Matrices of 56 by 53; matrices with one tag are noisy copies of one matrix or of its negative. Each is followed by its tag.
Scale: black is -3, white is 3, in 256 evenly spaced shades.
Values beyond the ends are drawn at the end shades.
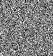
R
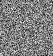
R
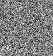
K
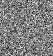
K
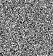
R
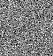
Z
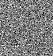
Z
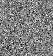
K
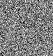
R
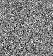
K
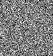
R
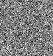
K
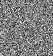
R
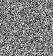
K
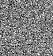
Z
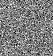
Z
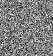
K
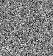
K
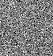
Z
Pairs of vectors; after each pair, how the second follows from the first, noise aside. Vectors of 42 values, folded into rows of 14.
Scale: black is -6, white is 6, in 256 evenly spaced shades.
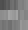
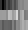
scaled up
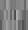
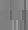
partly zeroed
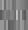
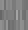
shrunk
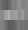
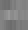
shrunk
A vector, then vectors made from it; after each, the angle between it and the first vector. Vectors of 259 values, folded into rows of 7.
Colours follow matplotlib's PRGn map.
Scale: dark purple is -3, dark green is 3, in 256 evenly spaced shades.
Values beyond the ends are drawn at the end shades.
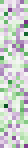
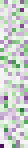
partly aligned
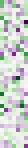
partly aligned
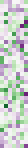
nearly parallel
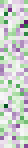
nearly parallel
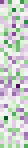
partly opposed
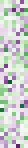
partly aligned
